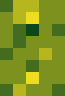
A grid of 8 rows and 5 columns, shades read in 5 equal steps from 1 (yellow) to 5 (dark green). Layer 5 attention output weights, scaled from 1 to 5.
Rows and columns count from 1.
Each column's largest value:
4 4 5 3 4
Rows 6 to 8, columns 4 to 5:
3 3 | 3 3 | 3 4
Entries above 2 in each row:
3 3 5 5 4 5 4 4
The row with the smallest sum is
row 2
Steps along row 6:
same up down same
